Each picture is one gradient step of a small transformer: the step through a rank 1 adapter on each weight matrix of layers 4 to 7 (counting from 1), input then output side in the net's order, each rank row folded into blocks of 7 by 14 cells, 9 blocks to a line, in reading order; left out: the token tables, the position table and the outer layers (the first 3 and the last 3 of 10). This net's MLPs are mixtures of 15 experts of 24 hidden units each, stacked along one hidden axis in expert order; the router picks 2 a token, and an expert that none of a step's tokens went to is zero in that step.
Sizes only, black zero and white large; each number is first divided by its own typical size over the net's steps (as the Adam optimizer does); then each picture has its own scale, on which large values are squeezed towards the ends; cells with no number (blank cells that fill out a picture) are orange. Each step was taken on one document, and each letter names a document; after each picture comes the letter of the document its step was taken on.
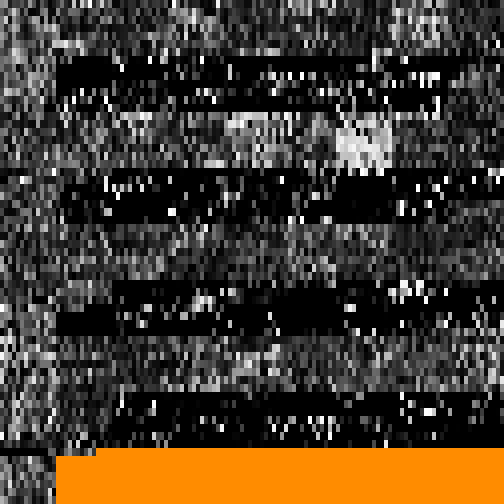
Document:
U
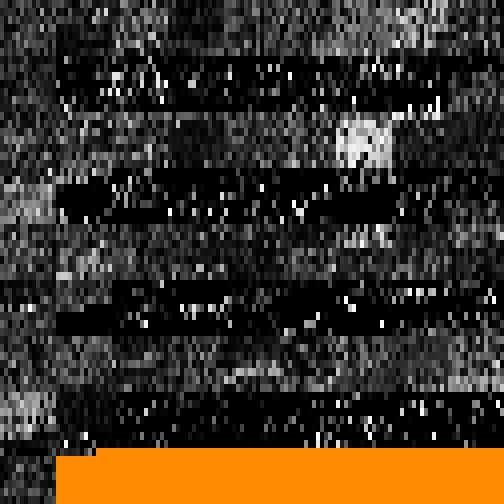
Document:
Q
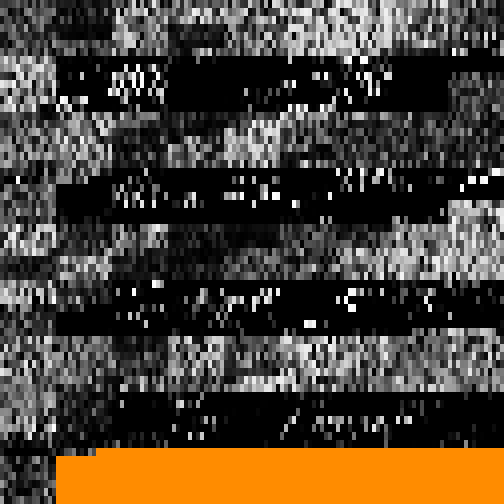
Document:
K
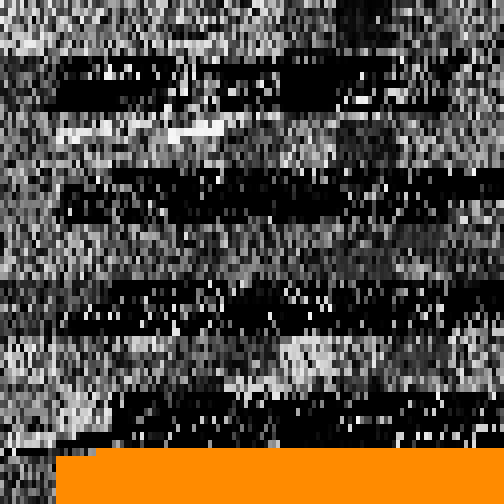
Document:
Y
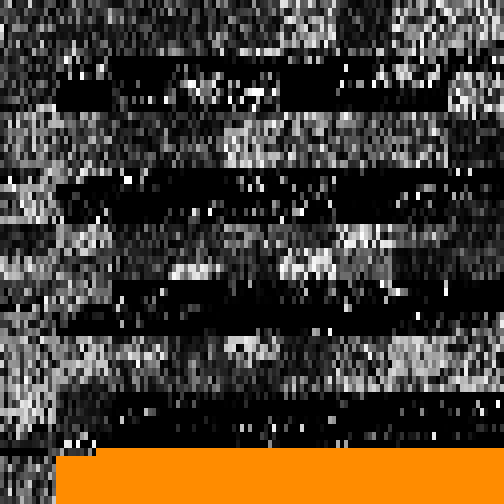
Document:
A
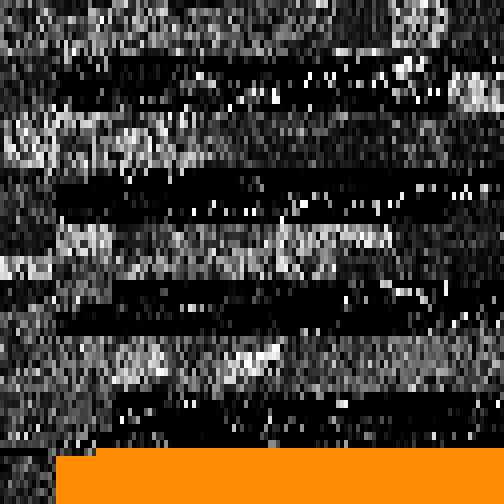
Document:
A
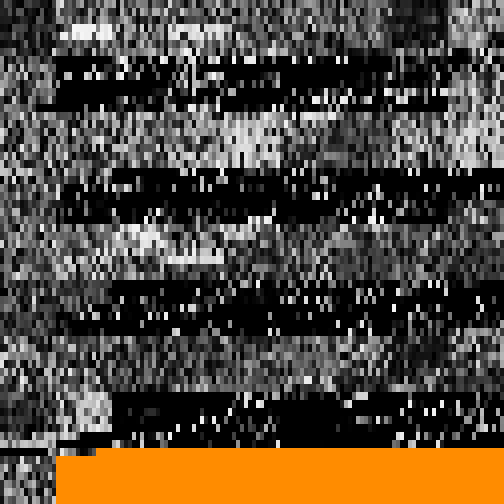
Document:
Y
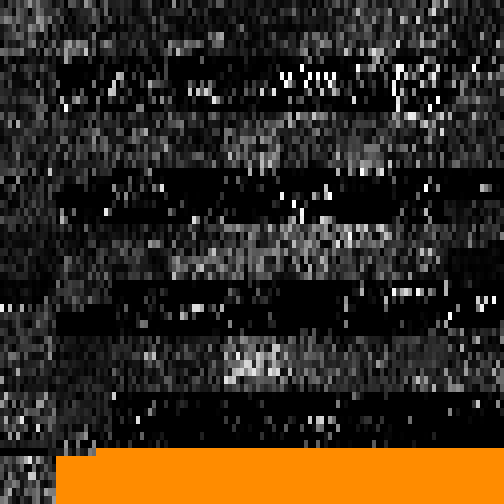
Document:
Q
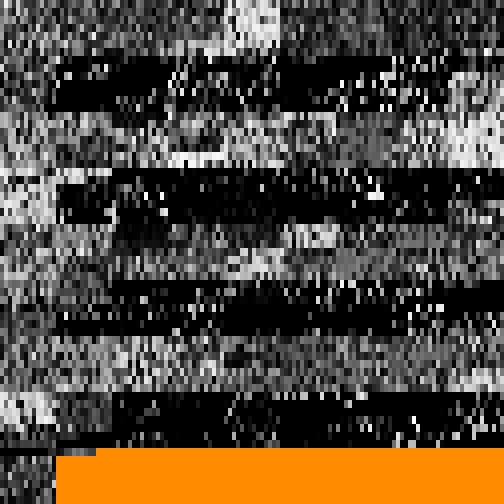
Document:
Y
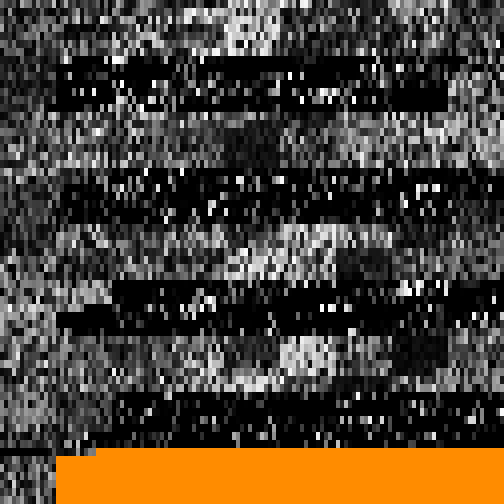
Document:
U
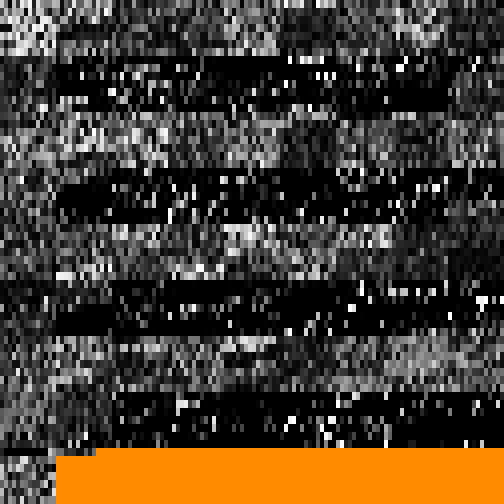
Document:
Q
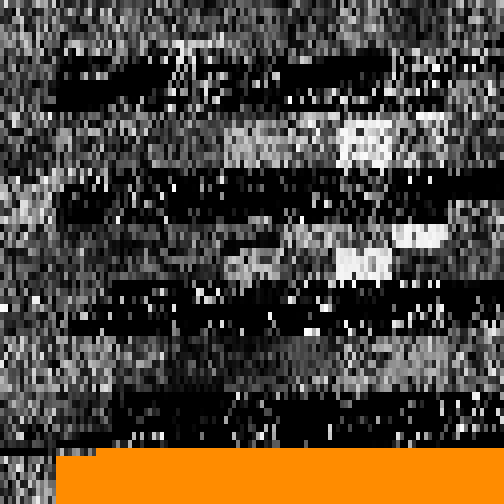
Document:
Y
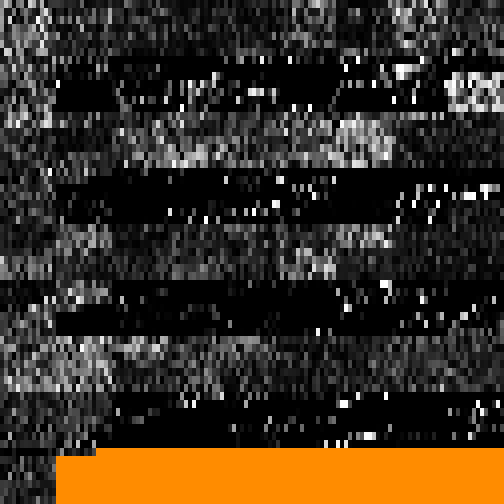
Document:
A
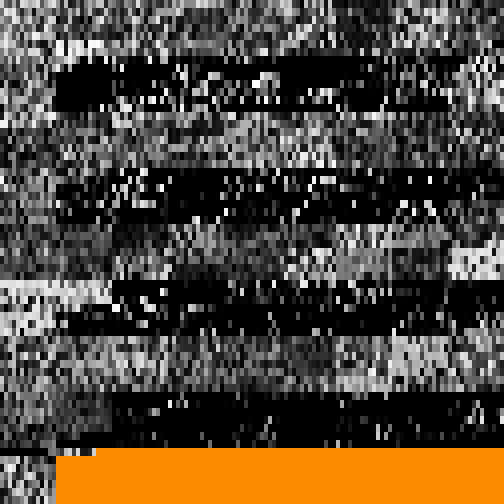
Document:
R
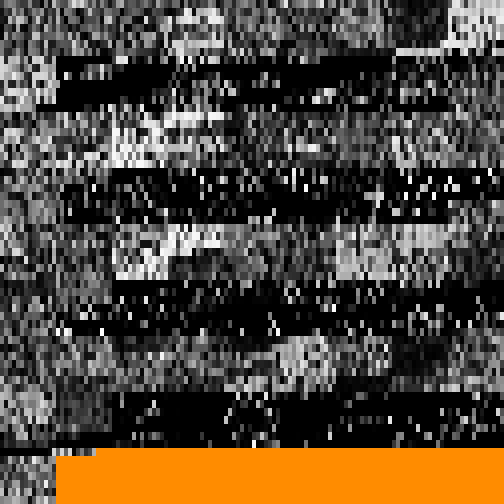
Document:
Y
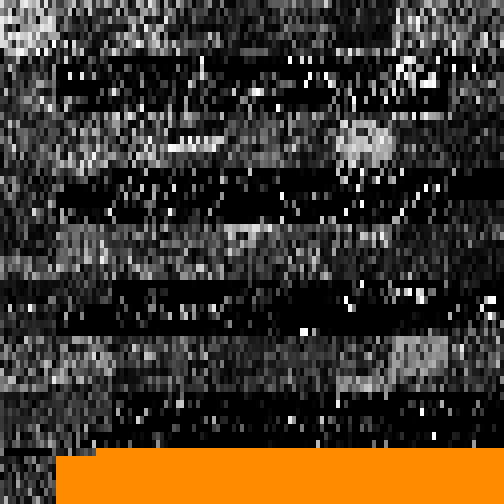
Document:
Q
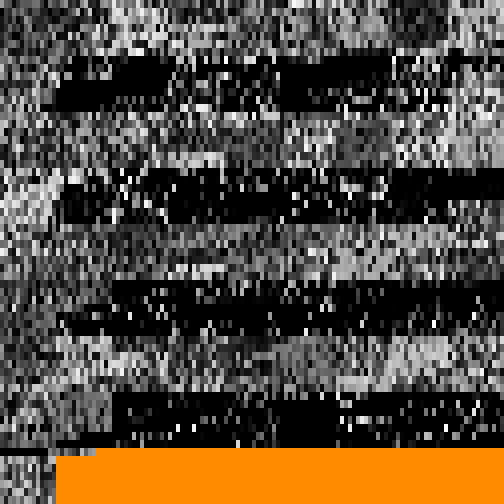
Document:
Y
